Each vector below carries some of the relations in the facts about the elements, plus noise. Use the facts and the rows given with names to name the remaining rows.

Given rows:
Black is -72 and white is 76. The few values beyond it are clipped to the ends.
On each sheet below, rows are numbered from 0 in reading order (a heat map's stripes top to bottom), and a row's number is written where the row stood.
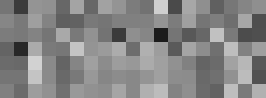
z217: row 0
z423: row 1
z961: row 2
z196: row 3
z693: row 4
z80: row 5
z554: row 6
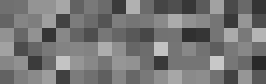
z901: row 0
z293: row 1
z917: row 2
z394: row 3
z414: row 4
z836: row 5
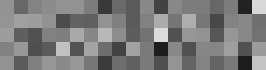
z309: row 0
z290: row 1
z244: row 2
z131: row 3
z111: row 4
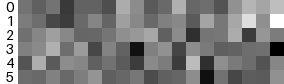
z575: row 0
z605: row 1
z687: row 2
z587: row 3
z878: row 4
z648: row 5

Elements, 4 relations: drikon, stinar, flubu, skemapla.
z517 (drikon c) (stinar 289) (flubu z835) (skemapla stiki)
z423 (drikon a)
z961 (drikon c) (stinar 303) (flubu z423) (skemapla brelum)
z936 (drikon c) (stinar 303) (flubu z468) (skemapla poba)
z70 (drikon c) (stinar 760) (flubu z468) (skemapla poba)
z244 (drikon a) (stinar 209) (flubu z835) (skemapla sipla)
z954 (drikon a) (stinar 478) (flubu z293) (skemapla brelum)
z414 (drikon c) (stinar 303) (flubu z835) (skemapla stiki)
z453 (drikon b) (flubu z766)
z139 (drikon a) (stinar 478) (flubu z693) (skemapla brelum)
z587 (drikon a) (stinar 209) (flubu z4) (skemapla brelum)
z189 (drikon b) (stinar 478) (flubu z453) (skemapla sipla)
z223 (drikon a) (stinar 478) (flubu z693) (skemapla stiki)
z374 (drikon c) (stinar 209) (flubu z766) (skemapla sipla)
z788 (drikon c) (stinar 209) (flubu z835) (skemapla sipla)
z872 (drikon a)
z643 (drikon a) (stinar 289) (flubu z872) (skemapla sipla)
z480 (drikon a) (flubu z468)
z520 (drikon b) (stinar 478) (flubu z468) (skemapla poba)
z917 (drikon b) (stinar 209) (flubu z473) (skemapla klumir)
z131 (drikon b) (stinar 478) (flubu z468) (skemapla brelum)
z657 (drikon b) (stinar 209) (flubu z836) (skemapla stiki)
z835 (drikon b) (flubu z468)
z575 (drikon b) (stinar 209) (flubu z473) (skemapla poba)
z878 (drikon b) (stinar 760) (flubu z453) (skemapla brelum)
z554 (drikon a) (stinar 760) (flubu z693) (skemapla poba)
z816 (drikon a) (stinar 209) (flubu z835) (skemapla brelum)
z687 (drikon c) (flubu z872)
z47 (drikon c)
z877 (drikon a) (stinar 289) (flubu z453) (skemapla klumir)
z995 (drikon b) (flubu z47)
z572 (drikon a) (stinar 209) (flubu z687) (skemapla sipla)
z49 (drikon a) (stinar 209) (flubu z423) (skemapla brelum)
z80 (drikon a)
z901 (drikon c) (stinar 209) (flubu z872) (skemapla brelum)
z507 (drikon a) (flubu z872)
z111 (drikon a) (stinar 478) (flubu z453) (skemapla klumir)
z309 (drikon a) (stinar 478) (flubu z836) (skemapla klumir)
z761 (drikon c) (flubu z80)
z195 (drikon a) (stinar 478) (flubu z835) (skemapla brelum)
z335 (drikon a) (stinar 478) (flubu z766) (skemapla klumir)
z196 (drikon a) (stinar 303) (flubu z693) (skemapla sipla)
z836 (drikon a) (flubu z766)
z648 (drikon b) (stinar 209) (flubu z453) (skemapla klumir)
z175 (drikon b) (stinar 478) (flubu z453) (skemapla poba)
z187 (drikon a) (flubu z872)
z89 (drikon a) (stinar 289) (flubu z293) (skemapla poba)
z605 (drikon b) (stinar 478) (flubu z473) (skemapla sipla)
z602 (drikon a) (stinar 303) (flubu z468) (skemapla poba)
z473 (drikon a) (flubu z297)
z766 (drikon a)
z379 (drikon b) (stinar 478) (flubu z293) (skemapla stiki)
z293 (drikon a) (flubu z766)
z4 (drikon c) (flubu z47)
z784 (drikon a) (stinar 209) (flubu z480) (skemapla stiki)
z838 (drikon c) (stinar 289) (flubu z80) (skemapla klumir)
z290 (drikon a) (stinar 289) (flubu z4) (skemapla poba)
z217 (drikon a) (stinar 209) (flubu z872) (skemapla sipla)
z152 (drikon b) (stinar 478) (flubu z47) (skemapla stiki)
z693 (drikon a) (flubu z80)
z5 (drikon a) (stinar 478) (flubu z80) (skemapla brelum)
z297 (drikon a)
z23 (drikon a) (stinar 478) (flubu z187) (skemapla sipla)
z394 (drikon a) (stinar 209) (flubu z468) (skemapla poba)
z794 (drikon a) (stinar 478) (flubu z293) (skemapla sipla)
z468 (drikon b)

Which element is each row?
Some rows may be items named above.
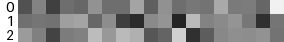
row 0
z175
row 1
z954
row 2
z788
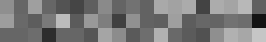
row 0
z473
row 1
z816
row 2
z575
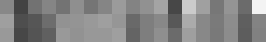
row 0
z23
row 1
z602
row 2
z602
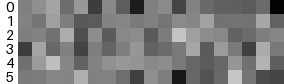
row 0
z587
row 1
z423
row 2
z89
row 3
z453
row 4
z761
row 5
z961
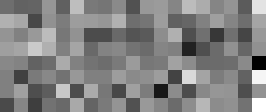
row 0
z794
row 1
z70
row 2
z877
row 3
z838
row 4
z784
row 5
z23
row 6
z131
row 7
z189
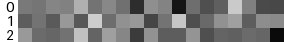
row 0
z961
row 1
z374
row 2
z816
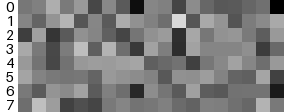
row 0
z587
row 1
z643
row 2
z379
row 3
z195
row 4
z936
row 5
z480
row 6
z49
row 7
z995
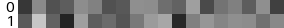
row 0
z657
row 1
z152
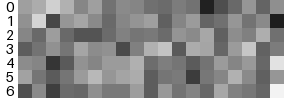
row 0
z838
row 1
z517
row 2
z297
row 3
z223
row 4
z520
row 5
z936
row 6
z175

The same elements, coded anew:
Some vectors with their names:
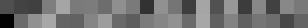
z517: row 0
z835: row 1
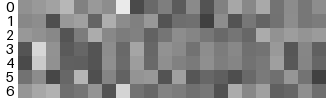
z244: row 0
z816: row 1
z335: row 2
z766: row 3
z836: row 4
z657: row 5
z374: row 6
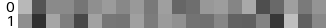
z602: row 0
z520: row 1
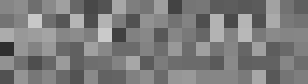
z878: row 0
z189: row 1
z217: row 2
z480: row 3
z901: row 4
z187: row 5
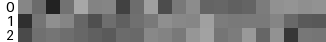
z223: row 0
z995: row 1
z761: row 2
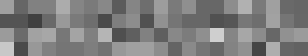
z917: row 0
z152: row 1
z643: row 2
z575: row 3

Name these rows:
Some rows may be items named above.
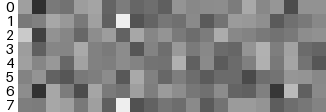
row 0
z838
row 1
z788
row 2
z290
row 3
z917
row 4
z648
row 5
z954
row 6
z520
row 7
z788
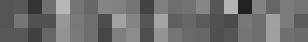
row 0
z414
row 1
z379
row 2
z152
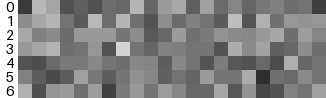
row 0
z453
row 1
z794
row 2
z877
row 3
z374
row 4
z131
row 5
z961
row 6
z70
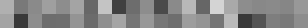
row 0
z196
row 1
z936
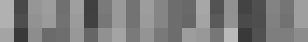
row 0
z70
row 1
z70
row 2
z936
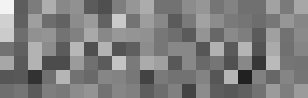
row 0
z554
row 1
z89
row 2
z394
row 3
z605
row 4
z175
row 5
z414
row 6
z195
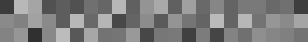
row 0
z453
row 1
z23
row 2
z784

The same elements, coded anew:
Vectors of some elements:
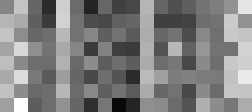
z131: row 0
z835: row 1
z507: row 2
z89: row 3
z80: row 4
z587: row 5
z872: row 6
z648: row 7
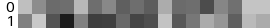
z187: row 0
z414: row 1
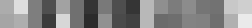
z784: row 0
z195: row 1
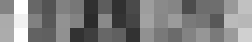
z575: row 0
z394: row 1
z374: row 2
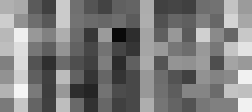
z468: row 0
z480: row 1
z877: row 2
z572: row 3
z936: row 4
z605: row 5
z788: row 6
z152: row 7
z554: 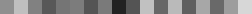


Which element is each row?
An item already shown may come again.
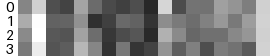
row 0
z878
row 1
z374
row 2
z657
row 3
z175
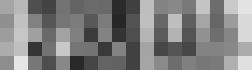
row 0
z196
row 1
z554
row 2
z290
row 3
z453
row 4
z901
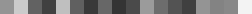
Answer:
z605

